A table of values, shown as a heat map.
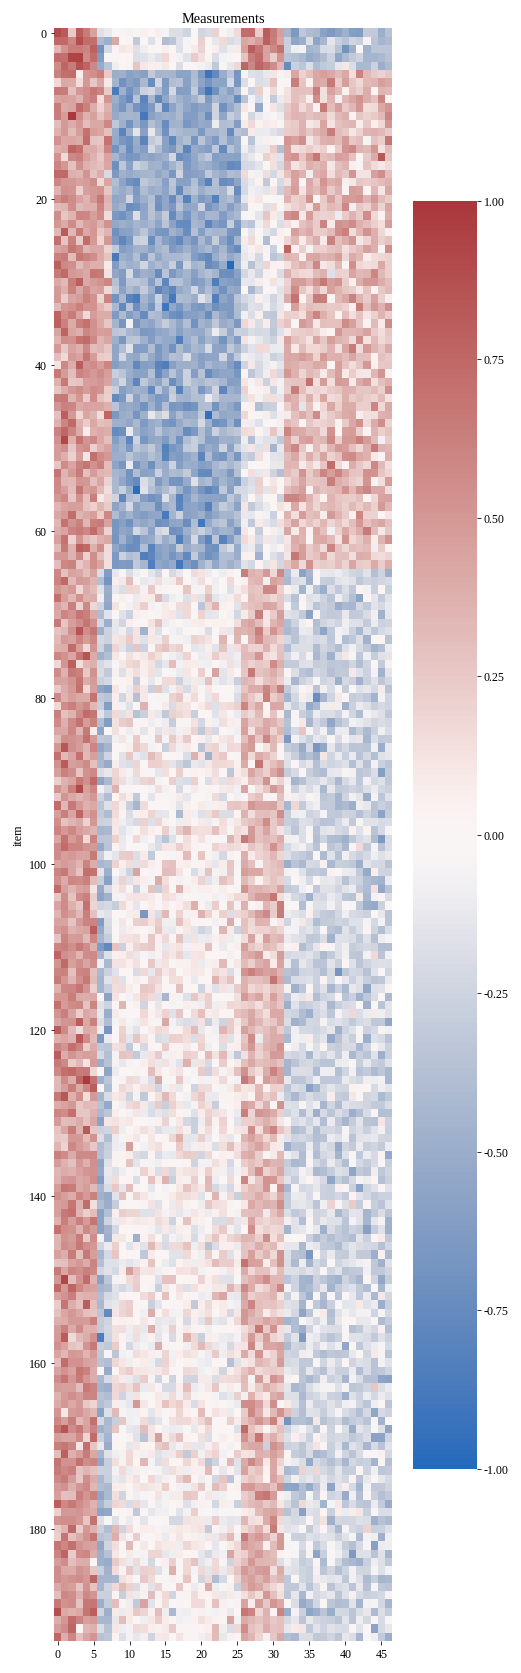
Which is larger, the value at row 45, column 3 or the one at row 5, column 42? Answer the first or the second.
the second
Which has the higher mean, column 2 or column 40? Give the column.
2
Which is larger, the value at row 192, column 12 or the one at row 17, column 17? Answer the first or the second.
the first
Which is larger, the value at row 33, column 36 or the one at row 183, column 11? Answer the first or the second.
the first
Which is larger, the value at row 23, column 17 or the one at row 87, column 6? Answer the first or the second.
the second
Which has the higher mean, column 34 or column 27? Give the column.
27
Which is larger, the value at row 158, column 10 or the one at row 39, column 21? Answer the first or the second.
the first
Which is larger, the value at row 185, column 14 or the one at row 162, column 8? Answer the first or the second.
the second
